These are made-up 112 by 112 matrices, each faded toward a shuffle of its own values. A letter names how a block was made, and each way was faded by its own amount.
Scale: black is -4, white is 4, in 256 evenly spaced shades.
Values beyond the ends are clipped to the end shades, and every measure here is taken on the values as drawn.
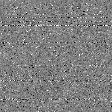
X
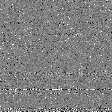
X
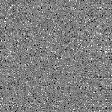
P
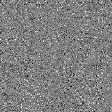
P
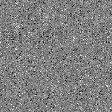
P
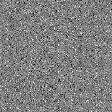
P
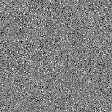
P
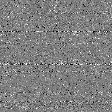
X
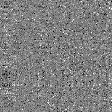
P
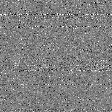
X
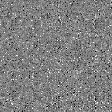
P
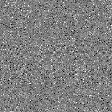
P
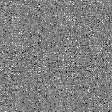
P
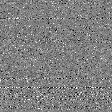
X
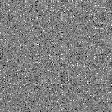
P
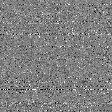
X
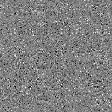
P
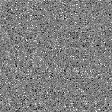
P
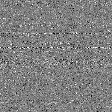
X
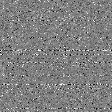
X
